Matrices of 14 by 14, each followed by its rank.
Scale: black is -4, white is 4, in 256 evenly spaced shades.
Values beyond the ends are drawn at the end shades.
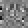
three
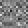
three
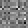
two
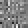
three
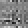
three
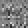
three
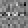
three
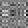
two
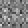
three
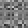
two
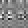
two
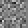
three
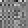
two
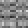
two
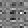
two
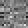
three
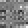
three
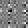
two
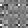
two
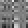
two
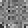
three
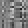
two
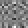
two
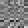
two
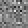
three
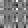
two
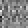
three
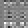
two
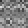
three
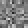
three
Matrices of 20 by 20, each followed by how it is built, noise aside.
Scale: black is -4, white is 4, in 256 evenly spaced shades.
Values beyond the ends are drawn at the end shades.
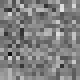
low rank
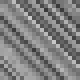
Toeplitz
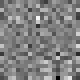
low rank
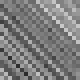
Toeplitz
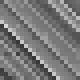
Toeplitz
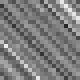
Toeplitz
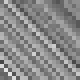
Toeplitz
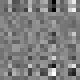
low rank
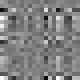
low rank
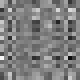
low rank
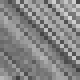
Toeplitz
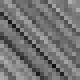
Toeplitz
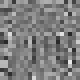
low rank
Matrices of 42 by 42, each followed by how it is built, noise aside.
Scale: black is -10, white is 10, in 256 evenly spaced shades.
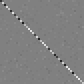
diagonal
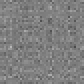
low rank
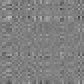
low rank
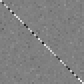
diagonal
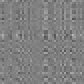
low rank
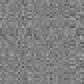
low rank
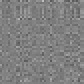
low rank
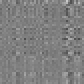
low rank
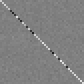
diagonal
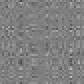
low rank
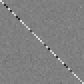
diagonal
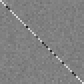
diagonal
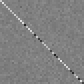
diagonal
